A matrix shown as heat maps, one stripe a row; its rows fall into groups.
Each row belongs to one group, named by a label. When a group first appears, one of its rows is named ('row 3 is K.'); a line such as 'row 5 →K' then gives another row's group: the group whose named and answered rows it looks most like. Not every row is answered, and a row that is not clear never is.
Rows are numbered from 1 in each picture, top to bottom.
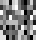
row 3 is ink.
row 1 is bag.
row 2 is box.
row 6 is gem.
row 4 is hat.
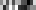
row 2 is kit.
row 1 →ink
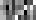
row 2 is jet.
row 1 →ink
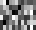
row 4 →kit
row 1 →kit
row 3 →jet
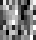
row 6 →gem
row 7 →kit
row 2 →bag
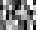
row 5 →box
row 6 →box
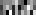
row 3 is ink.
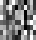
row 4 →ink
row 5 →gem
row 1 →kit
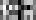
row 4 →kit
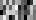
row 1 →ink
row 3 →box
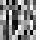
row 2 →gem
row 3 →ink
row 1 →hat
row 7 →ink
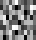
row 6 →box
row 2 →gem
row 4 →ink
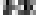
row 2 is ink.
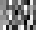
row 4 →hat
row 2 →jet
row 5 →bag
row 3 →jet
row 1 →hat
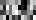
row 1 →box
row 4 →ink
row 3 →box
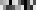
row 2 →ink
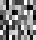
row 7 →kit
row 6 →gem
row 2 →ink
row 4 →box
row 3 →jet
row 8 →ink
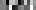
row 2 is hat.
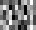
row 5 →kit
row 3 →hat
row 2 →bag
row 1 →gem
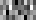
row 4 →hat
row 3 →kit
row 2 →hat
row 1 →jet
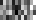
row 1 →gem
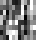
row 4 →hat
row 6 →gem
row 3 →gem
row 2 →gem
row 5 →kit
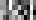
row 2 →hat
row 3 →kit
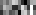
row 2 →jet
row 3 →gem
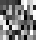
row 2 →jet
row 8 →bag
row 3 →gem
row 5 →kit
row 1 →gem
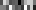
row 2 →jet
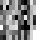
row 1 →bag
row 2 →gem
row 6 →kit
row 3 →box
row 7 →gem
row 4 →jet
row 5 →box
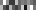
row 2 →hat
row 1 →bag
